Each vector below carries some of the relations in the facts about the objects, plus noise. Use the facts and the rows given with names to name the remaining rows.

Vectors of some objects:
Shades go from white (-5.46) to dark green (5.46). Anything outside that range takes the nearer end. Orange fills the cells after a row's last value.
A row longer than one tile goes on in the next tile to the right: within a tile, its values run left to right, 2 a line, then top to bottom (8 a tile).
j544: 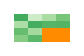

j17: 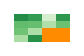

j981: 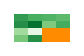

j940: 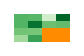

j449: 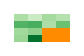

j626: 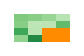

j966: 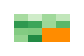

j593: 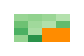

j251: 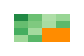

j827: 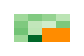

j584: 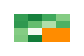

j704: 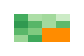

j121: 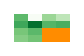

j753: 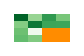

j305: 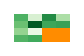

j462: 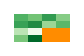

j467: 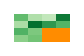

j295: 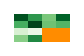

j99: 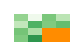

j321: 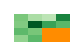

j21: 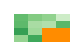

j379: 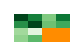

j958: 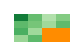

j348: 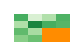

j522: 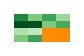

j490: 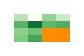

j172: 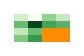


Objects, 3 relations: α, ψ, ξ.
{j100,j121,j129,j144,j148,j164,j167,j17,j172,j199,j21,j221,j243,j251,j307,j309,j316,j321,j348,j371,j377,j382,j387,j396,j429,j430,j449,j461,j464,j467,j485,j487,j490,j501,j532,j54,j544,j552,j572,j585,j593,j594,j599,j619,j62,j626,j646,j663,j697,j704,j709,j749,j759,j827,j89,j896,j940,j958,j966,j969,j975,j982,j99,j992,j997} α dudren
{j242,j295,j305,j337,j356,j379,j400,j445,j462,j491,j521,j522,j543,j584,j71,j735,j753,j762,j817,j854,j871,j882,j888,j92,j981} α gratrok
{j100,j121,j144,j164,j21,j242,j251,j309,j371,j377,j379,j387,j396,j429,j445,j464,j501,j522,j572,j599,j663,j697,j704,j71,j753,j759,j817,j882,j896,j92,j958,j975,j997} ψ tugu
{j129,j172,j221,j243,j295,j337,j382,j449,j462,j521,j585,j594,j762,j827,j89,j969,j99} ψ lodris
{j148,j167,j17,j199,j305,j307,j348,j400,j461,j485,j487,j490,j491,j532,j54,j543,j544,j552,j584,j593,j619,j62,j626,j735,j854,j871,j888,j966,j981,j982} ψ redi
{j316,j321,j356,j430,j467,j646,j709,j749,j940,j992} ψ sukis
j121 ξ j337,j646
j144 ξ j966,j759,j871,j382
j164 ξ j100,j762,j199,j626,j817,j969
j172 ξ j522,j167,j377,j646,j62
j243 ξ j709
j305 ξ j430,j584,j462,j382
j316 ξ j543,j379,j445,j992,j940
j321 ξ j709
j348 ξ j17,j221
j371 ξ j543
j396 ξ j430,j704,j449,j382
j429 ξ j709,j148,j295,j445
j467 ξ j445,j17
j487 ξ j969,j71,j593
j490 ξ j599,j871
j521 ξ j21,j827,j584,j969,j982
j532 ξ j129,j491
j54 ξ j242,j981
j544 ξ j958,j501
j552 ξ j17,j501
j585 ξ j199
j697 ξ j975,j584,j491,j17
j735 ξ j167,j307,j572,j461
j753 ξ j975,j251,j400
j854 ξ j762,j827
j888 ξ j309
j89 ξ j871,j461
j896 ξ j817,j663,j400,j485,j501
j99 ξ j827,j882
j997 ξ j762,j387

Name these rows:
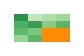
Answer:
j464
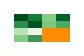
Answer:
j543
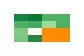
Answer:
j400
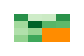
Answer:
j243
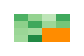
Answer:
j221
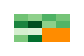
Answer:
j337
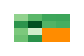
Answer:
j356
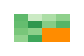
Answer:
j619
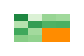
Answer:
j697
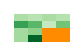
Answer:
j382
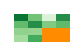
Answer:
j148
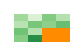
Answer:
j585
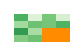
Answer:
j997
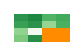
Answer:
j491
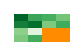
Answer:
j242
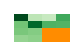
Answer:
j371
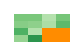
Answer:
j485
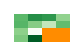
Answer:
j762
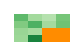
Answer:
j129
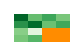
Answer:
j92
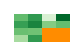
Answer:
j709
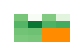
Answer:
j144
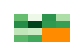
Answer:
j735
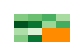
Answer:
j871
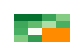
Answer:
j817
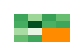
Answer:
j888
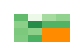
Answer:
j54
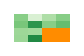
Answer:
j594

